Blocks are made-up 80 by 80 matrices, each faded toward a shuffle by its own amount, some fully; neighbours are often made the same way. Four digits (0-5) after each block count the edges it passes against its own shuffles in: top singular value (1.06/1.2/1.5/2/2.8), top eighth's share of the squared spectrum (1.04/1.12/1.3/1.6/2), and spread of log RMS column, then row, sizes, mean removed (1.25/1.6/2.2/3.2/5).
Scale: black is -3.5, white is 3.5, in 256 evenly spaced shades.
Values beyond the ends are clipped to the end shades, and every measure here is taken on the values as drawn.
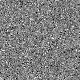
0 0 0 0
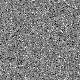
1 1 0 0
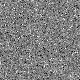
0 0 0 0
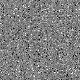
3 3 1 1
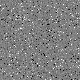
1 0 0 0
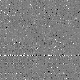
4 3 1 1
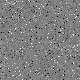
2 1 0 0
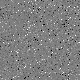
2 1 1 0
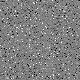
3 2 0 0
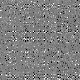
4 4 2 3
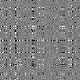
5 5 3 3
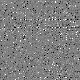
4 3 1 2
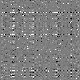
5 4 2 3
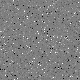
0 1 0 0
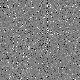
3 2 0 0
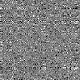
4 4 2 2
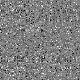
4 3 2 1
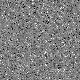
2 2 0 0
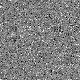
3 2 0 0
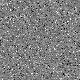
2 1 0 0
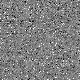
3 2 1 0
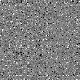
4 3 1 1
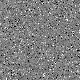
1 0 0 0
